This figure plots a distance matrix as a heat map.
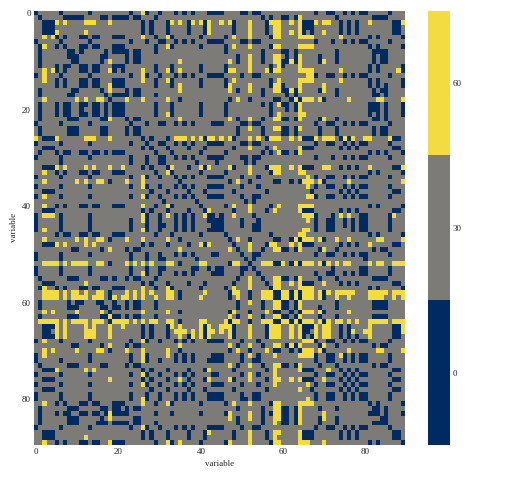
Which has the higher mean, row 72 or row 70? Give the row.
70
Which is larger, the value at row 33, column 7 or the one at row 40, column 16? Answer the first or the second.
the second
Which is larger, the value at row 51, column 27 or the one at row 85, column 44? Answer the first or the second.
the second
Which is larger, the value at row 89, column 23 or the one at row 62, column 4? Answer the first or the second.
the second
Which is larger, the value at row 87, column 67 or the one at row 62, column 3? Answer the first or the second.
the second
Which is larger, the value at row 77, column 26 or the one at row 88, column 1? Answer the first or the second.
the first
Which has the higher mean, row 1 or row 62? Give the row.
62
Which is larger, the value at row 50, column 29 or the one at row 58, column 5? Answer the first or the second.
the second
